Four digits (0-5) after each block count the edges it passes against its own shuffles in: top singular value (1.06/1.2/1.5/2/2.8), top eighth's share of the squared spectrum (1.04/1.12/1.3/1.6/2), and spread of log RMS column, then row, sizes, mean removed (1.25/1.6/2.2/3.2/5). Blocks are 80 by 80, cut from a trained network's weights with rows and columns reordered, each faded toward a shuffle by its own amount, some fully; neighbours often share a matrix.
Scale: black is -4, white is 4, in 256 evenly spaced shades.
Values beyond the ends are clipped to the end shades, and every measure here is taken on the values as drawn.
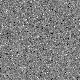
0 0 0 0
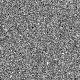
1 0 0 0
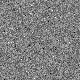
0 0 0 0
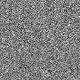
3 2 0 1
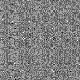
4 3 1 2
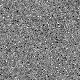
0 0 0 0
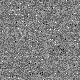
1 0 0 0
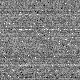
3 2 0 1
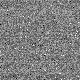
1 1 0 0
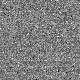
1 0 0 0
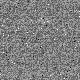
1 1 0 0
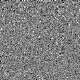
2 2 1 1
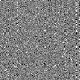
4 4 2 1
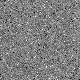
0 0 0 0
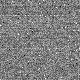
2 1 0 0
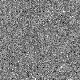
3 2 0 1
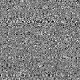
4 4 1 3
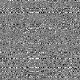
4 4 1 3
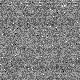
2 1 0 0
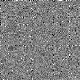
3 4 2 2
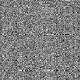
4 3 0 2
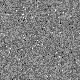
0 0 0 0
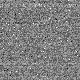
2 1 0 0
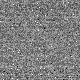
2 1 0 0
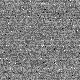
2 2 0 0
